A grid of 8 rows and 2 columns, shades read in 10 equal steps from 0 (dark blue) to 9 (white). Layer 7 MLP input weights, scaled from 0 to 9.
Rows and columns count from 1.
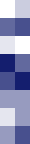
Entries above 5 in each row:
2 0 2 0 0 0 1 0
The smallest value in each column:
0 0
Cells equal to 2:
3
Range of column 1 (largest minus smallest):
9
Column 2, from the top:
7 2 9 3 0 5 5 2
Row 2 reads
3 2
